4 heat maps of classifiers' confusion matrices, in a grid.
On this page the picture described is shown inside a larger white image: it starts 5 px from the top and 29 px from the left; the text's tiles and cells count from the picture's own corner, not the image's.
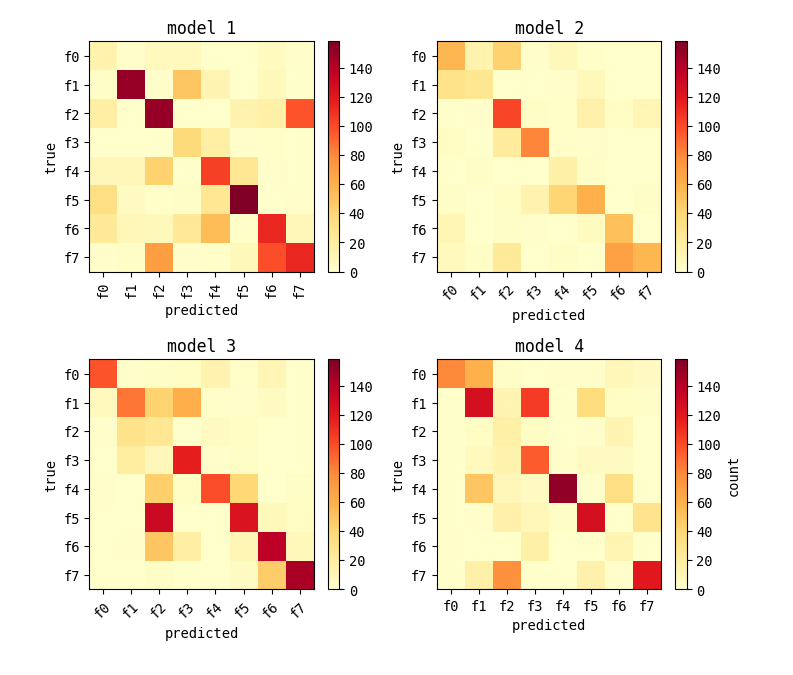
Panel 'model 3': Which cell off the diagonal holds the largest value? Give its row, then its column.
f5, f2
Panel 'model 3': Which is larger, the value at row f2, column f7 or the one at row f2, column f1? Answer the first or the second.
the second
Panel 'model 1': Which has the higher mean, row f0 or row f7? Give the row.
f7
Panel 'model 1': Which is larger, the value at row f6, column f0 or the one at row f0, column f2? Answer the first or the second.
the first
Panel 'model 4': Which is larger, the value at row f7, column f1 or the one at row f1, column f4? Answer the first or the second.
the first
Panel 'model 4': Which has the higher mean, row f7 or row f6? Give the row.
f7
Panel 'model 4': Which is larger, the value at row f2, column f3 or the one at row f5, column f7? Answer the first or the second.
the second
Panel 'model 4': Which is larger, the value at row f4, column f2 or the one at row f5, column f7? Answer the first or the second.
the second
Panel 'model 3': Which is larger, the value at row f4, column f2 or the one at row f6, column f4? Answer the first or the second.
the first
